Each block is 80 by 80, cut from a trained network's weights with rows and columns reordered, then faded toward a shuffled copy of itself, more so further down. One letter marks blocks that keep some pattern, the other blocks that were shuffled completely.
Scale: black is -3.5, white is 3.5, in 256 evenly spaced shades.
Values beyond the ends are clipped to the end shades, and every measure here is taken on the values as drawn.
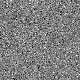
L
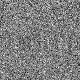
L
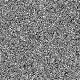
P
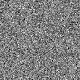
L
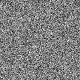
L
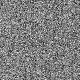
L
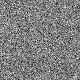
P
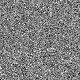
L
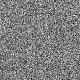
L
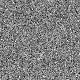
P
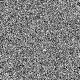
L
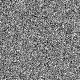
P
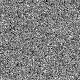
P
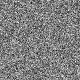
P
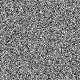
L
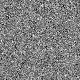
P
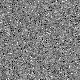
L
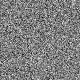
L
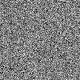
L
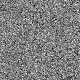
P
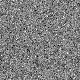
P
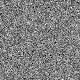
P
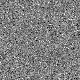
P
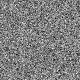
P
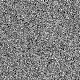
L
